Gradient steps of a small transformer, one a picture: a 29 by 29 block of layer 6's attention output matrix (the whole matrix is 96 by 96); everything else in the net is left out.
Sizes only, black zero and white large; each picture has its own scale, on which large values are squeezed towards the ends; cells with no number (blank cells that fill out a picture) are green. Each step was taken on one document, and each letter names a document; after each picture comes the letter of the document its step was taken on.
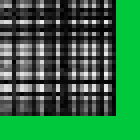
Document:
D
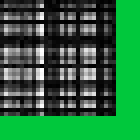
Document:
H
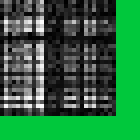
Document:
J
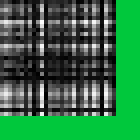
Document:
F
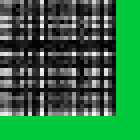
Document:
F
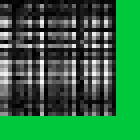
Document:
F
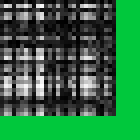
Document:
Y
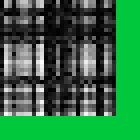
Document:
Y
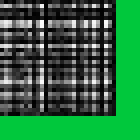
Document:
F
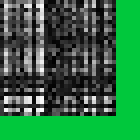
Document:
J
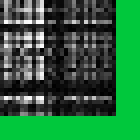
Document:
J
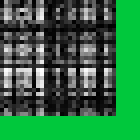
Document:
Y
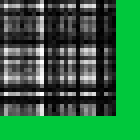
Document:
H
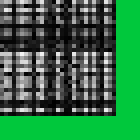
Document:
D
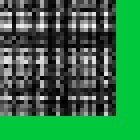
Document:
D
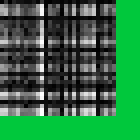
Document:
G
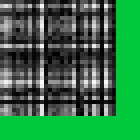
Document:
F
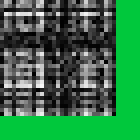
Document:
Y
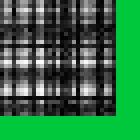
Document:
Y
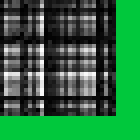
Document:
H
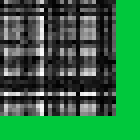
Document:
H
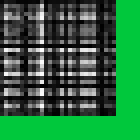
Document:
H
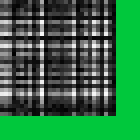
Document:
F
